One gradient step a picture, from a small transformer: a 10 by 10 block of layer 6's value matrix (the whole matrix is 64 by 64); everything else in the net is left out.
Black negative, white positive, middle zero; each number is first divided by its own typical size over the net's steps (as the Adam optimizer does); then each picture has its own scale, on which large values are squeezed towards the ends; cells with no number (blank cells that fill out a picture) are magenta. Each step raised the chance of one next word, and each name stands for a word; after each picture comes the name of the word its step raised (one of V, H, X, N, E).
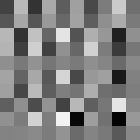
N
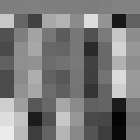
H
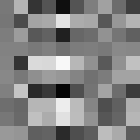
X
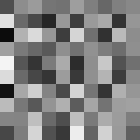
X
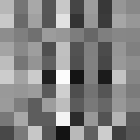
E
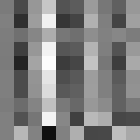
E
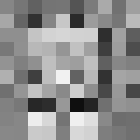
N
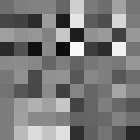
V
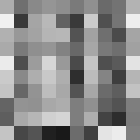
E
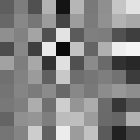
V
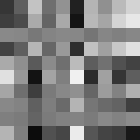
V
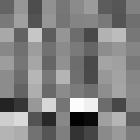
N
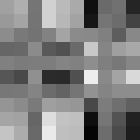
H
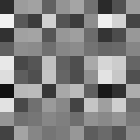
X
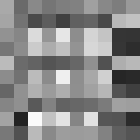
N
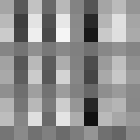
E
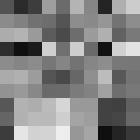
V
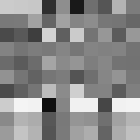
H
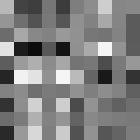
V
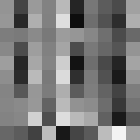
E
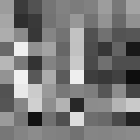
N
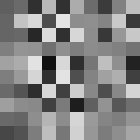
X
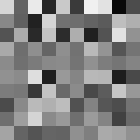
H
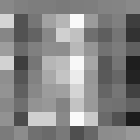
E
